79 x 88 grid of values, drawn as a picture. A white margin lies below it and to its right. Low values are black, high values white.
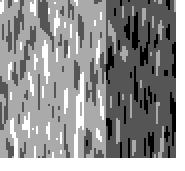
Streaks run downward. On average the colour sits 50% of the way up the scale. A vertical seam about 60% of the way across splits the table, and the left part is higher.
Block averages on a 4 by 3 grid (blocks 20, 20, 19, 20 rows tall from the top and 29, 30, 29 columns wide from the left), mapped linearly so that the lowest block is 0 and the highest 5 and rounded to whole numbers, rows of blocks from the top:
440 | 530 | 440 | 540
